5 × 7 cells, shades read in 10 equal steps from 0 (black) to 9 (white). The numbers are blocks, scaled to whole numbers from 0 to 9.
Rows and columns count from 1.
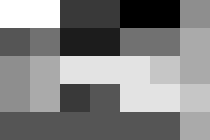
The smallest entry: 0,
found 2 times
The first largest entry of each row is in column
1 7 3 5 7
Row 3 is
5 6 8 8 8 7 6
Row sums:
27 23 48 39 24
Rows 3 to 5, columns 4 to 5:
8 8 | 3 8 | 3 3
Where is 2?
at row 1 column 3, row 1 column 4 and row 4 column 3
